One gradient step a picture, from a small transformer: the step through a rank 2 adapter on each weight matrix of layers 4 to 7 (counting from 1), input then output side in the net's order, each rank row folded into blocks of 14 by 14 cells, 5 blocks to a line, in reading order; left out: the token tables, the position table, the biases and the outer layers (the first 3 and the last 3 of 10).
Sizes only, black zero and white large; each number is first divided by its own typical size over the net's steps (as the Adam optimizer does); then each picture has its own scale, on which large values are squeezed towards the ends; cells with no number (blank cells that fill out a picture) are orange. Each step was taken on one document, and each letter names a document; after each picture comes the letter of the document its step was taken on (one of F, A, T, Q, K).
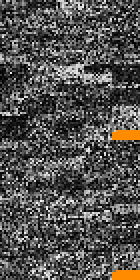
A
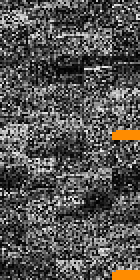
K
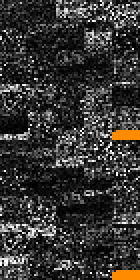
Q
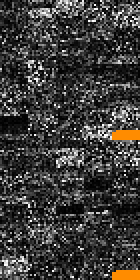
Q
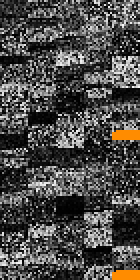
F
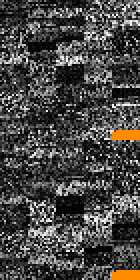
F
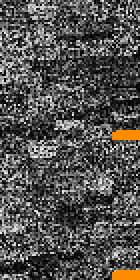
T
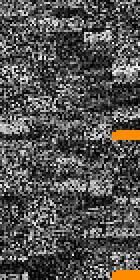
T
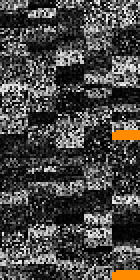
F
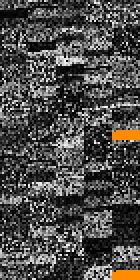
F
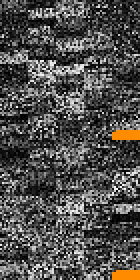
A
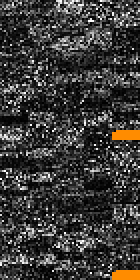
Q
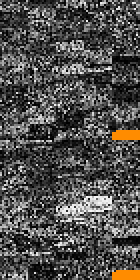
T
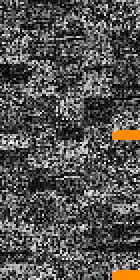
A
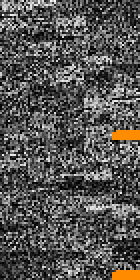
K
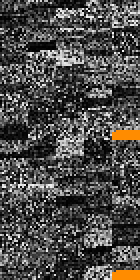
F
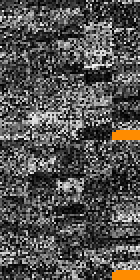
K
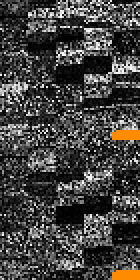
F
